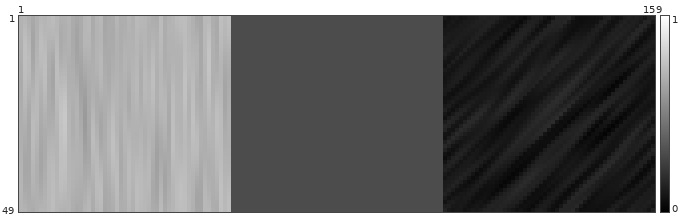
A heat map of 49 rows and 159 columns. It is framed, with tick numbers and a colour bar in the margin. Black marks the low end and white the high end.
The table splits into one row of 3 panels. Panel 1,1: high, streaked downward, faint in contrast. Panel 1,2: low, flat. Panel 1,3: very low, slanting up to the right, faint in contrast.
